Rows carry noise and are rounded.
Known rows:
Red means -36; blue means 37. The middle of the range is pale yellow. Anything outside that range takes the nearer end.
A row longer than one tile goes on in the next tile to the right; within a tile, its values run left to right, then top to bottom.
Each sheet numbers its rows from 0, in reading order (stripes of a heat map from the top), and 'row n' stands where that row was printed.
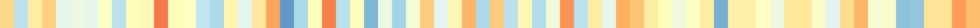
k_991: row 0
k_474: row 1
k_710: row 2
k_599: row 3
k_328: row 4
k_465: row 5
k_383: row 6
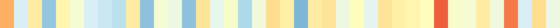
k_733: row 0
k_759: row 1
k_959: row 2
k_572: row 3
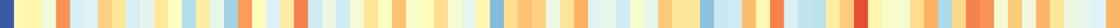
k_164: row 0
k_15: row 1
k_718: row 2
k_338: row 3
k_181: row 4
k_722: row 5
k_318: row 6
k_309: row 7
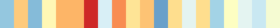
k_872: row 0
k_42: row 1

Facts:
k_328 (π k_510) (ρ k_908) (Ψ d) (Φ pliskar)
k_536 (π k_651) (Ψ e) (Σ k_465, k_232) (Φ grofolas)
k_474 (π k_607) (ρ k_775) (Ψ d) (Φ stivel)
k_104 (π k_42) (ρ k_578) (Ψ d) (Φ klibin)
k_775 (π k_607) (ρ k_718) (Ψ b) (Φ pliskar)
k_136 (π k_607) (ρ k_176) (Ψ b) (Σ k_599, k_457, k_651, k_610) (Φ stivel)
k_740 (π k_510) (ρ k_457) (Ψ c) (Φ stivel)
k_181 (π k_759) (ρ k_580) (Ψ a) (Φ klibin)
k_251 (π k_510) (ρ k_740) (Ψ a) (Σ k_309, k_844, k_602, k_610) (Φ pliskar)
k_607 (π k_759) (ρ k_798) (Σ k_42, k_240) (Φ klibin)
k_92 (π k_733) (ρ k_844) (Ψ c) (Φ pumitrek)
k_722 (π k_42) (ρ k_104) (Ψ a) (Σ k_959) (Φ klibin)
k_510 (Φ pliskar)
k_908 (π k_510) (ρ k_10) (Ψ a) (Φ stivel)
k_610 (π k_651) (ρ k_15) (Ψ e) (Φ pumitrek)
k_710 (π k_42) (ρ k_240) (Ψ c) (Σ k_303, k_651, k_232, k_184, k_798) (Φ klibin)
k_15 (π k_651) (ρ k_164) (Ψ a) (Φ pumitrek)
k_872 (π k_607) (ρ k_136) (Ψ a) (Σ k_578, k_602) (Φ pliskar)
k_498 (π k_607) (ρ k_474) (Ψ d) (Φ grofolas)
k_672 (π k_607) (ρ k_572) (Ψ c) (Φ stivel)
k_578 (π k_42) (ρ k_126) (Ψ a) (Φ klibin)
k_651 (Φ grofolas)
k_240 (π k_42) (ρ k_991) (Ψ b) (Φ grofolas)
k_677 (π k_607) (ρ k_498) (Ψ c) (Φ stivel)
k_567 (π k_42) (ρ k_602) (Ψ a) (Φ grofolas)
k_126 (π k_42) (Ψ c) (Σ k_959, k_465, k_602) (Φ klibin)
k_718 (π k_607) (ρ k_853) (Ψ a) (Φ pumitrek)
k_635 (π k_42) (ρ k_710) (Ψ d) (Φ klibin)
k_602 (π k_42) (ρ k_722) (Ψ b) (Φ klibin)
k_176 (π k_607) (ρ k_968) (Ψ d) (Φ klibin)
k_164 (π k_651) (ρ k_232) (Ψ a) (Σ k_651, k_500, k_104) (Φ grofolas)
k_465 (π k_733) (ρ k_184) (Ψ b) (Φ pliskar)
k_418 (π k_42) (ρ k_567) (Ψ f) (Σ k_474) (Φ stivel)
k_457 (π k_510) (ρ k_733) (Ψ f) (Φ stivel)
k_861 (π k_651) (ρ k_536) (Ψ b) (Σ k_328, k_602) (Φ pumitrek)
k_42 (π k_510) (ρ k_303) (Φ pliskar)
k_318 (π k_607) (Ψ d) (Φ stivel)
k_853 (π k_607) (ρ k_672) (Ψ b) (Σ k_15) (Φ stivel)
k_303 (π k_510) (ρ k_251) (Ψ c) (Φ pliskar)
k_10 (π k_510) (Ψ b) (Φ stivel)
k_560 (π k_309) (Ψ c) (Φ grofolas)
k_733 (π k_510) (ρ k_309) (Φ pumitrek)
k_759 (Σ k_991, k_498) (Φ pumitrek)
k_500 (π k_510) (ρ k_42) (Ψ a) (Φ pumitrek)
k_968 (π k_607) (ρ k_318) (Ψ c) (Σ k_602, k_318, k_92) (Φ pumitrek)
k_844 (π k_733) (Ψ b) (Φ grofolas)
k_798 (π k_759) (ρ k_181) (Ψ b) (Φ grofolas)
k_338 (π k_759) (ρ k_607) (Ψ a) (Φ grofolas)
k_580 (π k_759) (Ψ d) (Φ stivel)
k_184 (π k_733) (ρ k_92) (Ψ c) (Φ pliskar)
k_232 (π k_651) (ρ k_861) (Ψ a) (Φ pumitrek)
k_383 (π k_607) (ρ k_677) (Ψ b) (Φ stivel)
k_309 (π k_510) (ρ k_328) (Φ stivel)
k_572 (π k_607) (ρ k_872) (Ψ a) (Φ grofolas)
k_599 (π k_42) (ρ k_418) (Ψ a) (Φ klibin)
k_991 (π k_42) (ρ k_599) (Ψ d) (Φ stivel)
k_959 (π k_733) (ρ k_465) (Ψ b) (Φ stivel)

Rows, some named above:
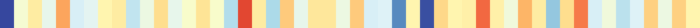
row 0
k_164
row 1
k_610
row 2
k_104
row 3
k_536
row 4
k_718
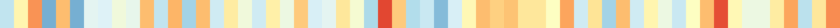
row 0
k_651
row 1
k_510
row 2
k_610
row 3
k_251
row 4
k_510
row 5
k_318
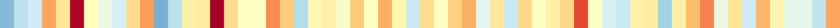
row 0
k_126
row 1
k_602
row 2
k_92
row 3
k_740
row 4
k_176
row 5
k_309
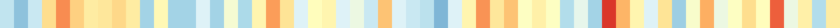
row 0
k_251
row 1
k_607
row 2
k_500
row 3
k_251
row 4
k_418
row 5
k_578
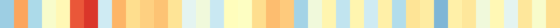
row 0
k_968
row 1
k_580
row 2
k_635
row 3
k_959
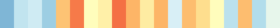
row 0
k_861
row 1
k_457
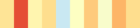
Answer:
k_672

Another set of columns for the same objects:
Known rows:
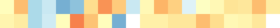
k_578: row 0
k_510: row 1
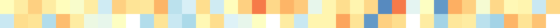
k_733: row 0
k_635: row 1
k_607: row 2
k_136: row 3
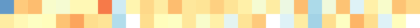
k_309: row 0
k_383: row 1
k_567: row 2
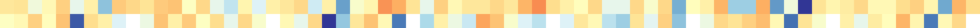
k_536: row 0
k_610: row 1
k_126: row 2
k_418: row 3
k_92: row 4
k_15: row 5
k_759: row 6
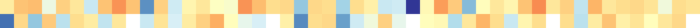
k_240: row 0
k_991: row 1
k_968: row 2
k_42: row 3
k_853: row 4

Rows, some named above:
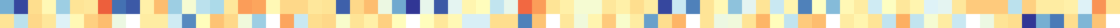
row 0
k_318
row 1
k_722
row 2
k_872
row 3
k_104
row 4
k_718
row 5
k_181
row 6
k_740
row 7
k_710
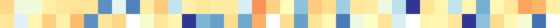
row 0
k_718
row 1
k_710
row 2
k_968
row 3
k_126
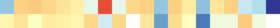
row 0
k_457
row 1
k_968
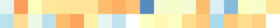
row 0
k_418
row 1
k_651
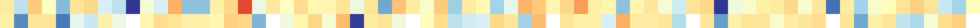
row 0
k_968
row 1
k_328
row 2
k_536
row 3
k_599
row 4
k_251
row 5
k_176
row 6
k_672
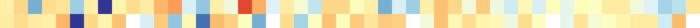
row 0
k_164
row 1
k_602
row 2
k_572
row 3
k_610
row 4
k_500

